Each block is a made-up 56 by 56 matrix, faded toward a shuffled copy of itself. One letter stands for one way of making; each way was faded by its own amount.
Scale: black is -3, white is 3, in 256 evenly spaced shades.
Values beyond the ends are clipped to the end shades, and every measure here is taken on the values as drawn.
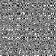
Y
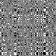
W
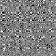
Y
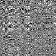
Y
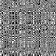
W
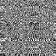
Y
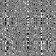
W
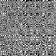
Y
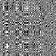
W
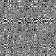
Y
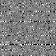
Y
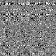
Y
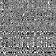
Y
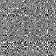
Y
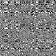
Y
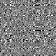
Y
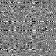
Y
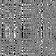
W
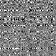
Y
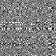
Y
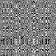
W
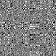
Y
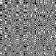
W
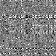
Y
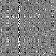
W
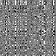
W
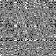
Y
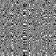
W
